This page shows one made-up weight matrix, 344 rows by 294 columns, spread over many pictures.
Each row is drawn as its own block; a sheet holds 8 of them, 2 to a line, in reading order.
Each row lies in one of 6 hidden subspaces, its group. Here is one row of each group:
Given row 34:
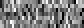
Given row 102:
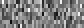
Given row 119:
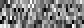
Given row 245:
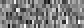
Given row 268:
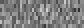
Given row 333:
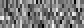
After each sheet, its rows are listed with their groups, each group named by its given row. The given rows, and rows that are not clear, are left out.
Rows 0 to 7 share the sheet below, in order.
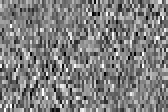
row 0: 245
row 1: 34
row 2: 268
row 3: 333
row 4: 268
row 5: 245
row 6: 268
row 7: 119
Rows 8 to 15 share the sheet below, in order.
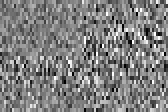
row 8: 268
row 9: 34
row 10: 119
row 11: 268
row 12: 268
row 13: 34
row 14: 245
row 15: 119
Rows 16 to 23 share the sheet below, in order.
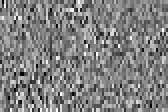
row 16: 333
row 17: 119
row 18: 333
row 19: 119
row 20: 34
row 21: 34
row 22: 333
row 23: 245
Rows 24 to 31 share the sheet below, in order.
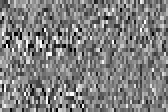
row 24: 119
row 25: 34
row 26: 102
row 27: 268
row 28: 119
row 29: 34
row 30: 333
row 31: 268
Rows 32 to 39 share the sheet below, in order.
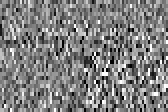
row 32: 245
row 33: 102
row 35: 245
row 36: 268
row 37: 119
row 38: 333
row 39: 333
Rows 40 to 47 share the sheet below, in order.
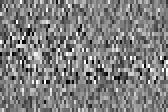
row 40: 268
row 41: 268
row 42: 119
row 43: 34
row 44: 102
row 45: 245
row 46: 333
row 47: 333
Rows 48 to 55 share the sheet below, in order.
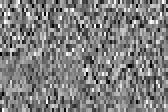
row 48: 333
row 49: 245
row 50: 119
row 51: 102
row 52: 245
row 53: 119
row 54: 268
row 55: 245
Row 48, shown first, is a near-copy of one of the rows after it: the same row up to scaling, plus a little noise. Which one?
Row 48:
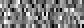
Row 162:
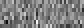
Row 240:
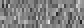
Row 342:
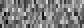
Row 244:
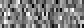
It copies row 244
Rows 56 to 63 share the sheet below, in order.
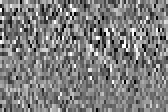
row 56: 268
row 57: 245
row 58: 268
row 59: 333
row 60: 268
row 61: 333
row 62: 268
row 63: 245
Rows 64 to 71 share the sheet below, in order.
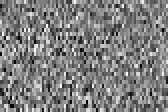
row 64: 102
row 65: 34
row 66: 245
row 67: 119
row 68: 119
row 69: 34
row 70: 102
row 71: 119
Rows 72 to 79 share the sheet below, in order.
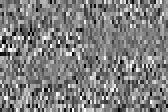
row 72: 34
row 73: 102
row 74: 119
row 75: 333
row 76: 119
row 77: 268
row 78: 34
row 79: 119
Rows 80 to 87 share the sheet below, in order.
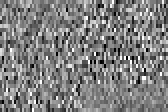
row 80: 119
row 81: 119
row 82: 34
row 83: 245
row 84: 333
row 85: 102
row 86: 333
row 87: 119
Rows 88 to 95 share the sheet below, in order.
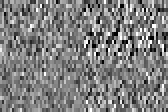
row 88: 34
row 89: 268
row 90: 245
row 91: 119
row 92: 34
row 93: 34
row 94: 119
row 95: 333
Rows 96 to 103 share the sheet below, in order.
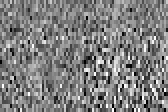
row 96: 34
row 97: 119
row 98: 34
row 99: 34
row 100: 245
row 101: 119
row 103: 268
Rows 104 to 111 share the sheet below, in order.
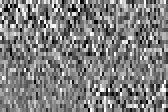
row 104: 333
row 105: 102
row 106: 268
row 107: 119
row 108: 34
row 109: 268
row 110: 102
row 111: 34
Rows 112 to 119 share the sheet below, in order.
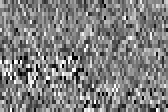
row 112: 34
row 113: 333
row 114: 34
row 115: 119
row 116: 102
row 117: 333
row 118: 245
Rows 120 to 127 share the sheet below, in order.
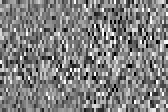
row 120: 245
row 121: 245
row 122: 245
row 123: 102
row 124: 268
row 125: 119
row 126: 268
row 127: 119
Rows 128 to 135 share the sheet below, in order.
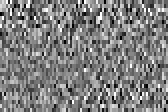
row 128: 119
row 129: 268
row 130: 102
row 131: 34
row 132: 34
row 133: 268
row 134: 268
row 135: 268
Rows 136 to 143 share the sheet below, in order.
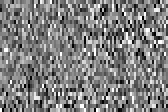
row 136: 268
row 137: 333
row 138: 333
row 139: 268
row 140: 245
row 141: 102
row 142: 245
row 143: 119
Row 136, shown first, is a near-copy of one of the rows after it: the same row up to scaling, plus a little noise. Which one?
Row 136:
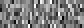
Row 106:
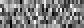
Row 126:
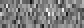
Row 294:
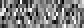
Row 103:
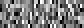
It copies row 103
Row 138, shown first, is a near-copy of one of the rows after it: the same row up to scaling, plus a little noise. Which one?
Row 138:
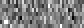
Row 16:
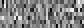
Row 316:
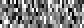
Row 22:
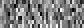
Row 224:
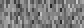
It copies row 316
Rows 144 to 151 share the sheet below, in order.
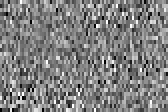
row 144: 34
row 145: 119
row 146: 119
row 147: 333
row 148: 34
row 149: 102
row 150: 119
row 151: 245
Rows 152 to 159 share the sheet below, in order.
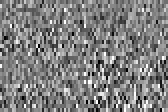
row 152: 245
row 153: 245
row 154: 333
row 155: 119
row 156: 268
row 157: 119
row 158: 34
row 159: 333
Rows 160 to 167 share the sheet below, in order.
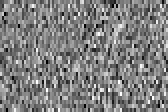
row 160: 333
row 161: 119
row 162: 333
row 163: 119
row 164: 102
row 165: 34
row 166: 102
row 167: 34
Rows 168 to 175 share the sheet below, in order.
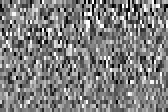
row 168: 245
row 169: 34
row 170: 102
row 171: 102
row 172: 268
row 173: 102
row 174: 34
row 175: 119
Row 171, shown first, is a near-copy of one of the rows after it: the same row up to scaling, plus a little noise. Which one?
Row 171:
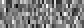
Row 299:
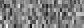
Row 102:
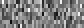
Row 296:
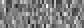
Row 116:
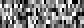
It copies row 296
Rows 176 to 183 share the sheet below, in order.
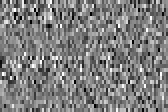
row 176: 333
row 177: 245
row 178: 102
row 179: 268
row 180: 245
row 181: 102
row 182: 102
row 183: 102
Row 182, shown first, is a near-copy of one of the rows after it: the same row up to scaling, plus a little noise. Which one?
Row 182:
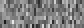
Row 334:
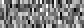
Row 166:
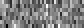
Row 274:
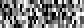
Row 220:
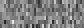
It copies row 220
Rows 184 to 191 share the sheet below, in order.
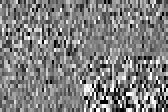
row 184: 34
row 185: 102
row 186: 102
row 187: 245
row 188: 333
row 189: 245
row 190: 34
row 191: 119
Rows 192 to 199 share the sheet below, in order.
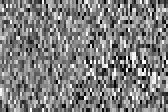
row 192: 102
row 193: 268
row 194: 245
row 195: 102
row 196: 333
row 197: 102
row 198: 102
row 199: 268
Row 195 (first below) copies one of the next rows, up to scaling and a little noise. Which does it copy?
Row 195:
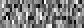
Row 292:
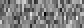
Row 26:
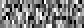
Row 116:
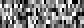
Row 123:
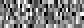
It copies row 26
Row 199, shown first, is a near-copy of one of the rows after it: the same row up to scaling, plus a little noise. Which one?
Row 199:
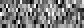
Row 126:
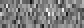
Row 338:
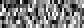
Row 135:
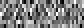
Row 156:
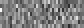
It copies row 126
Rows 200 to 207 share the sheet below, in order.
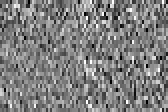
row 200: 119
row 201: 119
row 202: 268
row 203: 268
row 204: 34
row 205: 102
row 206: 102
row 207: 333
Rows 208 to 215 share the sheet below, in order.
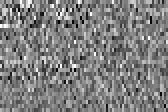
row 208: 119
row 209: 245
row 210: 268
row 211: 245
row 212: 268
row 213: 34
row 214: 119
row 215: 333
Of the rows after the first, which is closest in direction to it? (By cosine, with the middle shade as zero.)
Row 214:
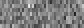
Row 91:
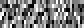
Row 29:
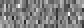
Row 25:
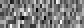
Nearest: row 25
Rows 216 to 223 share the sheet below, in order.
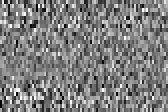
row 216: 34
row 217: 333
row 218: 268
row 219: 34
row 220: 102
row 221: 34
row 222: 245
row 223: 34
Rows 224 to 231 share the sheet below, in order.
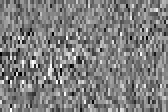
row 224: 333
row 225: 333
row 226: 119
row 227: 268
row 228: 333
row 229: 102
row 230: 245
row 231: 102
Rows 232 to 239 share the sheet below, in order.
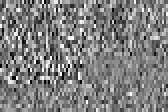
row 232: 245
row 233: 245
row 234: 333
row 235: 333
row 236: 268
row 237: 333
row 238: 268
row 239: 119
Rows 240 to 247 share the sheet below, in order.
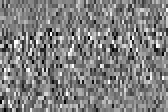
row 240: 333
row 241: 34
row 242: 333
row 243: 268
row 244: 333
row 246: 119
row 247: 34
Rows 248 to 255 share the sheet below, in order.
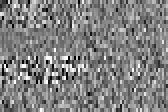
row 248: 119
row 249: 245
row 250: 102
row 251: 102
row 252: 245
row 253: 268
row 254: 333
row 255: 333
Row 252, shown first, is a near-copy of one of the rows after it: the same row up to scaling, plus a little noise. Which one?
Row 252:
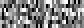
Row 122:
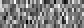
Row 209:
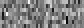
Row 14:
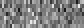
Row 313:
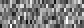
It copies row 209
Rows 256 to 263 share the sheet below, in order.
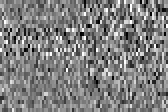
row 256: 333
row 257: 268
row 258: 34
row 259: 268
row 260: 34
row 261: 34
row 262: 119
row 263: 268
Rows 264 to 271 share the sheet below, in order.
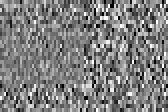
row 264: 268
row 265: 119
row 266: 34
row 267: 245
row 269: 245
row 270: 268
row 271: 119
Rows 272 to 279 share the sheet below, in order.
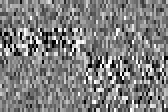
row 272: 268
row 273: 102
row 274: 102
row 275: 268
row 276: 102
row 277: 333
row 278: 245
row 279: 119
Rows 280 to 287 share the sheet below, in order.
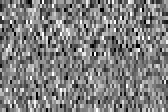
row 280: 245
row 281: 245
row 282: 268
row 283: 245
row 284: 245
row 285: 333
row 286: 102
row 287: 34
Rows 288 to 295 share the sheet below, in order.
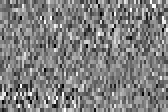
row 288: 333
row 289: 268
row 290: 268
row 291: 119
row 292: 102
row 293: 245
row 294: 268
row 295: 245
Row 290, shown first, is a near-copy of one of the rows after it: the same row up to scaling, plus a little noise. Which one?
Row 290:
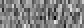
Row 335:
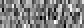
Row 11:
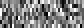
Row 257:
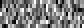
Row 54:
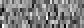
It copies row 335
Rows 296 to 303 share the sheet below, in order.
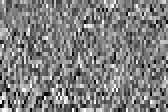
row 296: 102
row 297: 119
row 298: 119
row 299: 102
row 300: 34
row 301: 245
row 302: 119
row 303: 119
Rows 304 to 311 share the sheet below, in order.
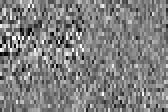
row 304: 119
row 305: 34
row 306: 119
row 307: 34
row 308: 34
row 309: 34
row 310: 119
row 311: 245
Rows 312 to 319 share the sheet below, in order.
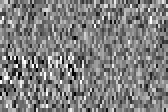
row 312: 119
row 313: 245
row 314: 268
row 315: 102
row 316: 333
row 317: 245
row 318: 268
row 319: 268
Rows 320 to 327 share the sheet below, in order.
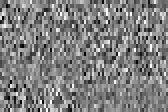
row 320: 119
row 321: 34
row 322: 34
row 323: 245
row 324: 245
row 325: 119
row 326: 333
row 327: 34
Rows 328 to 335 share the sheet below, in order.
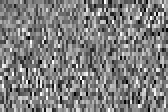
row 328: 268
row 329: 268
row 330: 102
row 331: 268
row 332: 333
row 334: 102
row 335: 268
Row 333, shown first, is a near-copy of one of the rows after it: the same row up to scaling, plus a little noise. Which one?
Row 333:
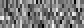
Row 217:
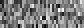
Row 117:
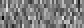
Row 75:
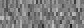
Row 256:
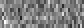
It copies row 75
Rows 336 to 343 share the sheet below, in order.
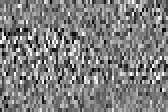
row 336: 34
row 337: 268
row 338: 268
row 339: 34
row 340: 34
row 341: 34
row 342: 333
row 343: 245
